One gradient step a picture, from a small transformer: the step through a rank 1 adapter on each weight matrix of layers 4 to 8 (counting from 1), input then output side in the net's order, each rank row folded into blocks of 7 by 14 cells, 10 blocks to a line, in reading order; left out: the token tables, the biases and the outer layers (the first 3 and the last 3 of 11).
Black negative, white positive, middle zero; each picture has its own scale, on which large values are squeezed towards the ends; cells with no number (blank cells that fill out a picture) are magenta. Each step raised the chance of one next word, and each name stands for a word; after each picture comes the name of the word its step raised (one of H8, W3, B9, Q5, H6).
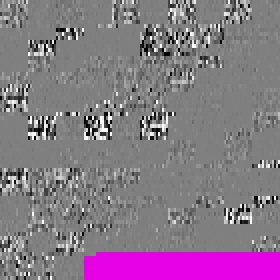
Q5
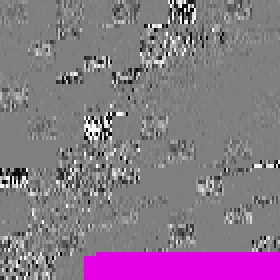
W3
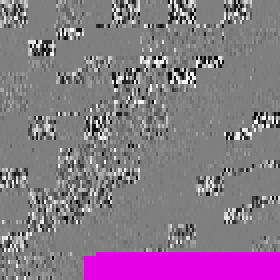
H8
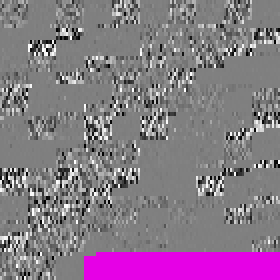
H8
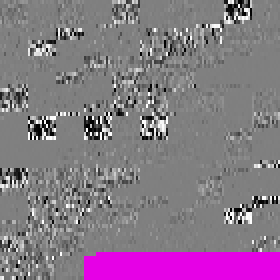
Q5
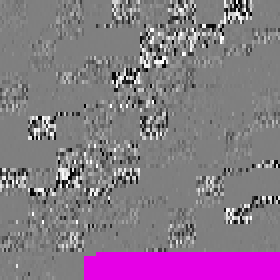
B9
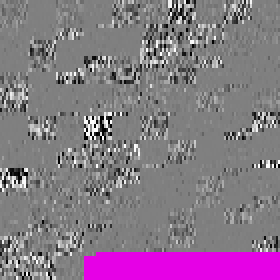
W3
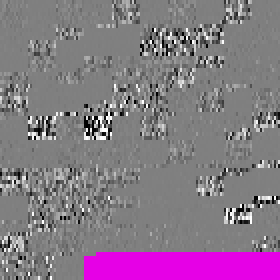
Q5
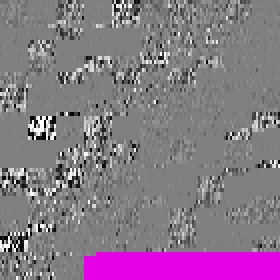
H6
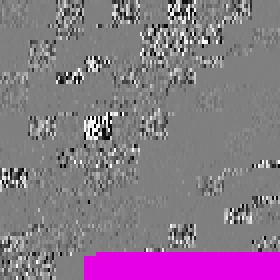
W3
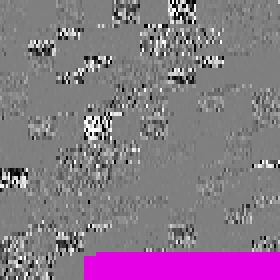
W3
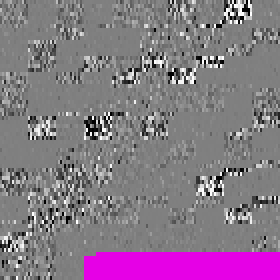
H8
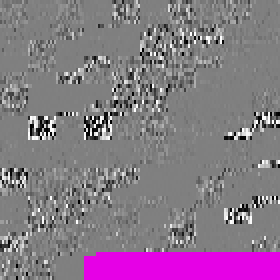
Q5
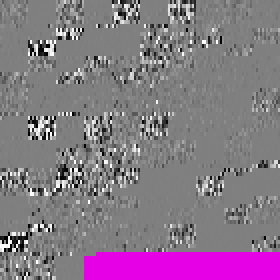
H6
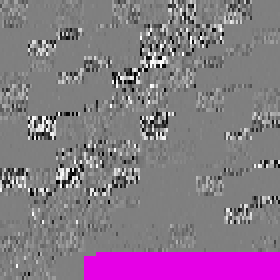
B9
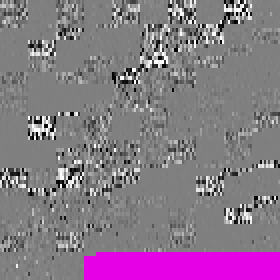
B9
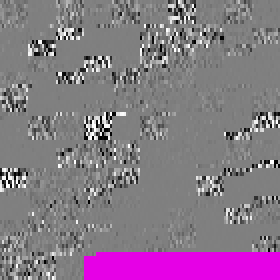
W3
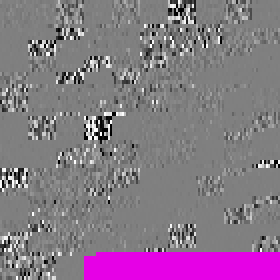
W3
